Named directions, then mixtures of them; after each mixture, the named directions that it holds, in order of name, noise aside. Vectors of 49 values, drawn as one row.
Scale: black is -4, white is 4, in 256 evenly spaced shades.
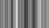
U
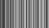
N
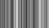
N, U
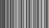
N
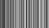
N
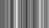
N, U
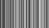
N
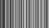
N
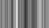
U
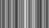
N, U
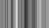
U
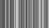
N, U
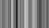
U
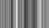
U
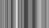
U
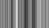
U
